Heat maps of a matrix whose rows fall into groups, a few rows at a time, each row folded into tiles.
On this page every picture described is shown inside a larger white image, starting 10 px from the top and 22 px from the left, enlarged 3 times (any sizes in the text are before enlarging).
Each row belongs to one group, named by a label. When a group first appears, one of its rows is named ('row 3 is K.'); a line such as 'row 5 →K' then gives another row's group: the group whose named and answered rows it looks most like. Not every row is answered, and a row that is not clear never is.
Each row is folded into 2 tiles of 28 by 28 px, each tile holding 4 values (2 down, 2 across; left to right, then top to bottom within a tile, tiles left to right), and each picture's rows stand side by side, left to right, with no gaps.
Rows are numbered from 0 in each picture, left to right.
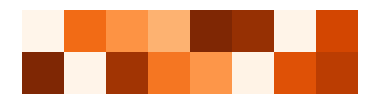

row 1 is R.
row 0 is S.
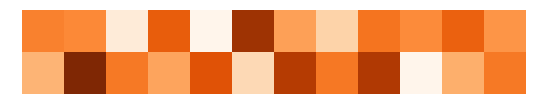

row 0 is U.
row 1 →S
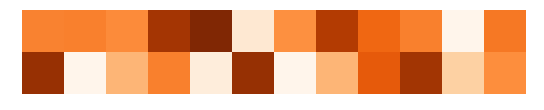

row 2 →U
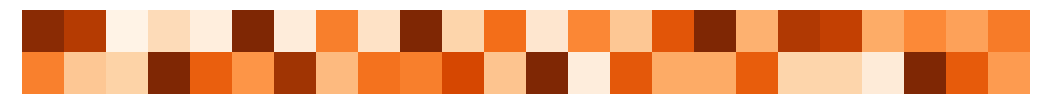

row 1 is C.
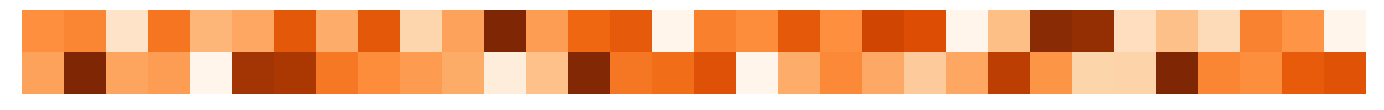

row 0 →U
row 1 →U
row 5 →R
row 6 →R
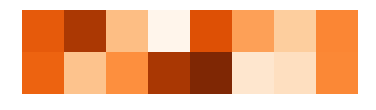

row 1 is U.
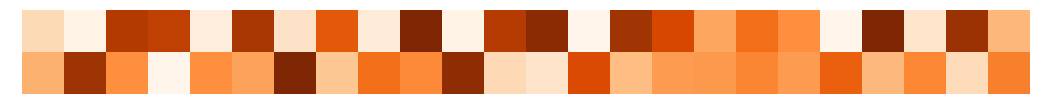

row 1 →C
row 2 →C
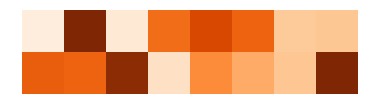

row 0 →C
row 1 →R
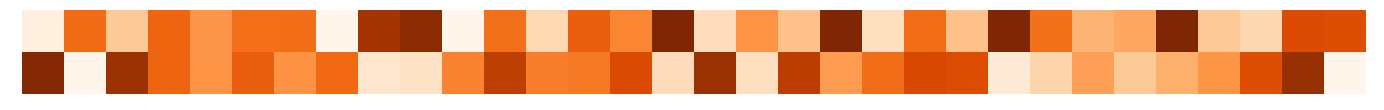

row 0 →S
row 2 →R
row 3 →C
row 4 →S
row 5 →C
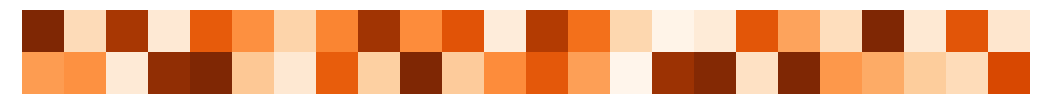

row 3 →R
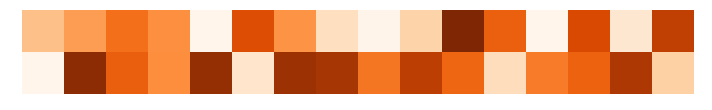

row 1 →S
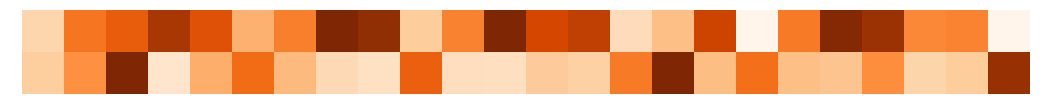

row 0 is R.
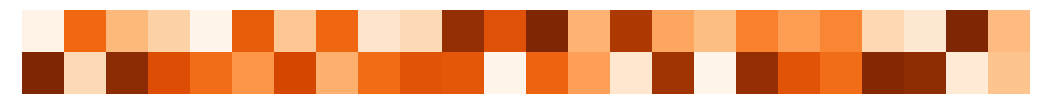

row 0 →S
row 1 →C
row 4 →U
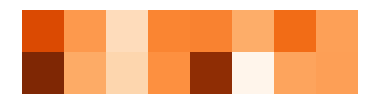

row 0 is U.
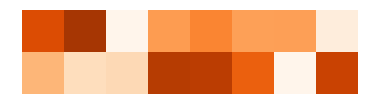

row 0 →R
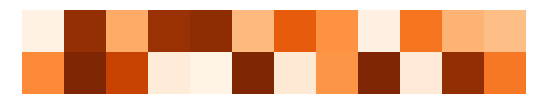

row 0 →C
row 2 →S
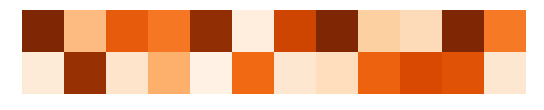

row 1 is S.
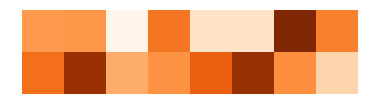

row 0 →U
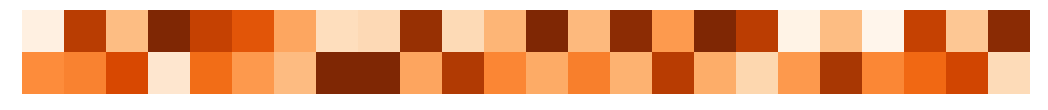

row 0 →C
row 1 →R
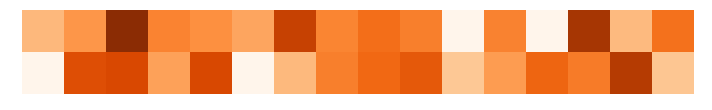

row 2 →U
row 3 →C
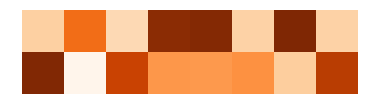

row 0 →S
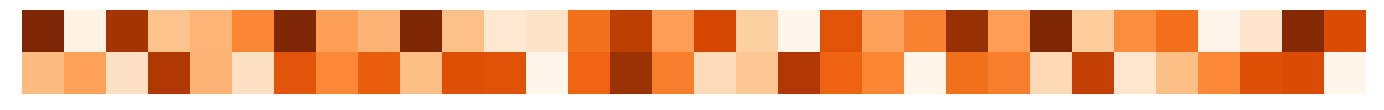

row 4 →R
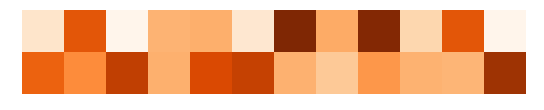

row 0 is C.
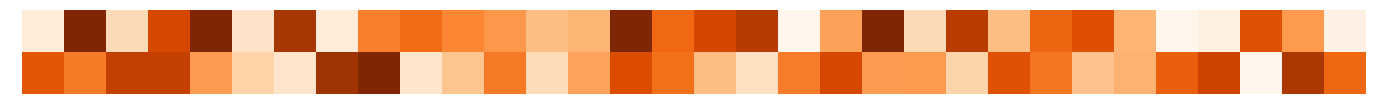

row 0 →C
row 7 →S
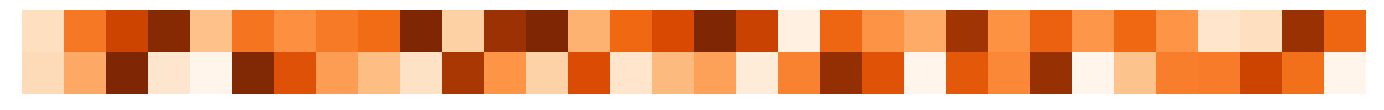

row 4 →R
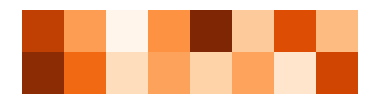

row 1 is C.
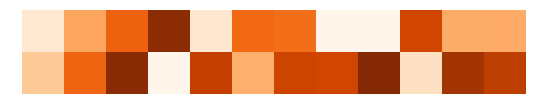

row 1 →S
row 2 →S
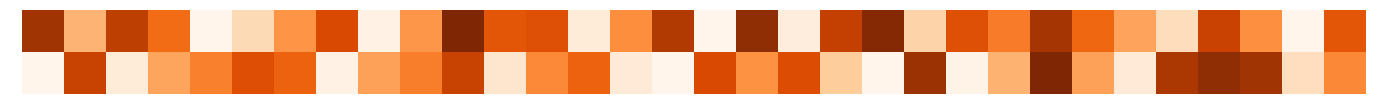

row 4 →C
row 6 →R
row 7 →U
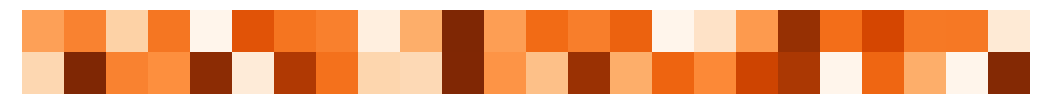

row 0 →U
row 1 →S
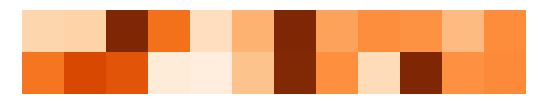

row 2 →U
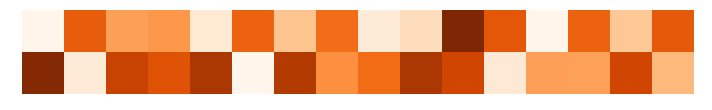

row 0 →S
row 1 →S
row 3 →C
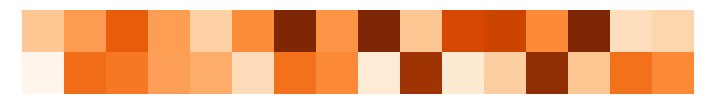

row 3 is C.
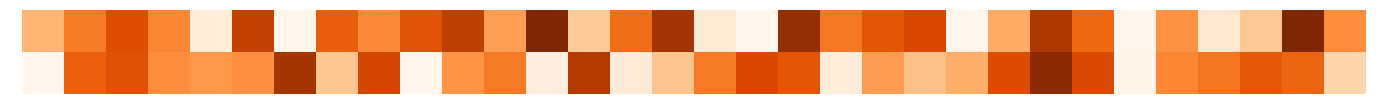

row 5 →R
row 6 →U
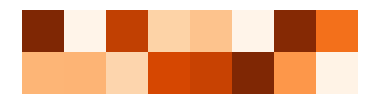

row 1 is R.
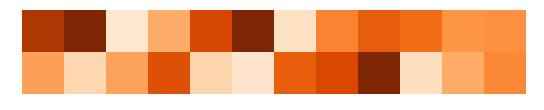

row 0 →R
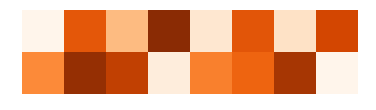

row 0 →C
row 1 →C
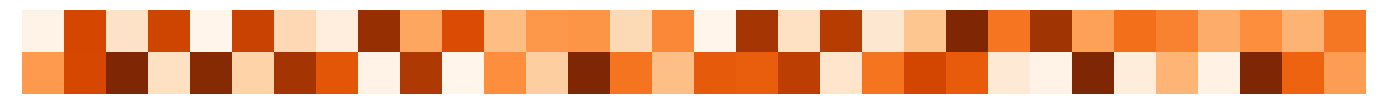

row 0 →C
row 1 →S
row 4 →C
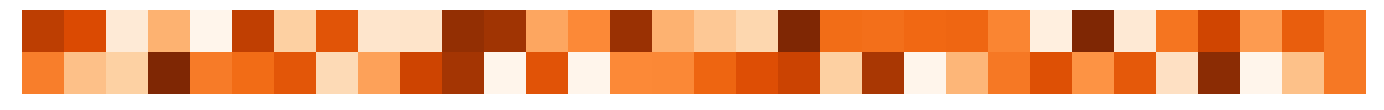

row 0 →R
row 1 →C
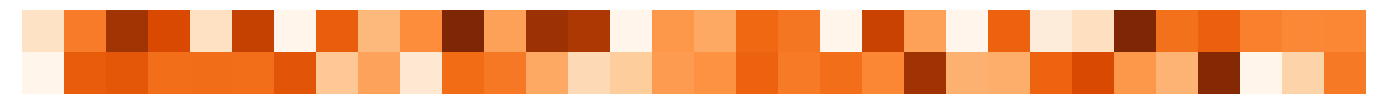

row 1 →C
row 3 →R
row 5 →U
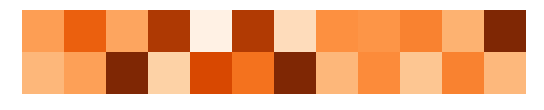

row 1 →C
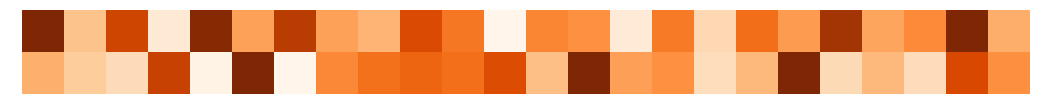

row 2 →S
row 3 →U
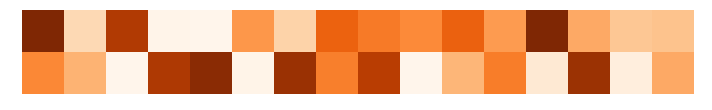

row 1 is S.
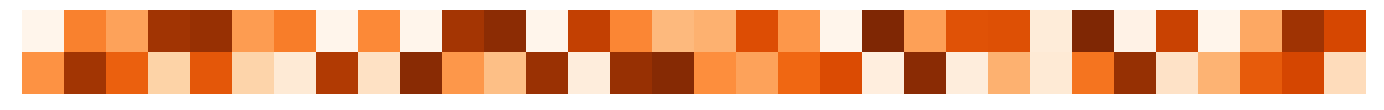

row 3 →S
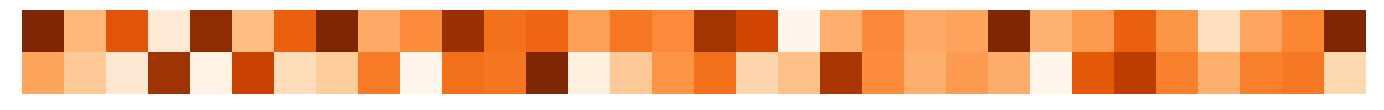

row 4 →R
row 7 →C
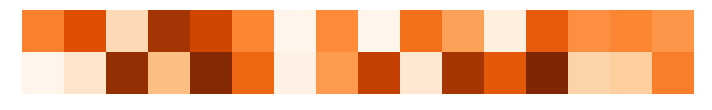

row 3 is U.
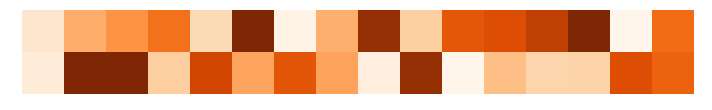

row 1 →C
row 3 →R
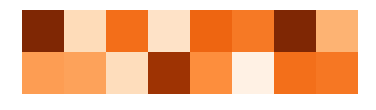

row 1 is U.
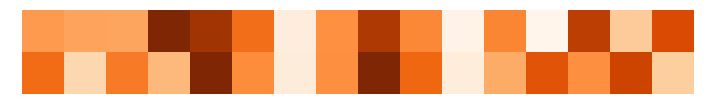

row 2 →U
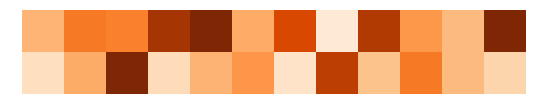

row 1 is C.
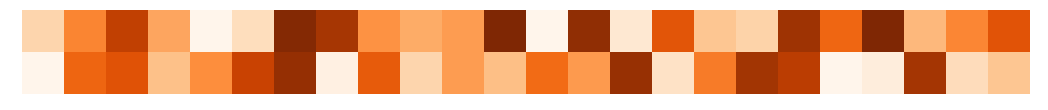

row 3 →C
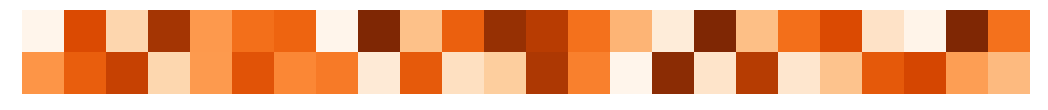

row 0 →C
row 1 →S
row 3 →R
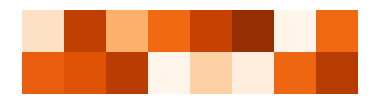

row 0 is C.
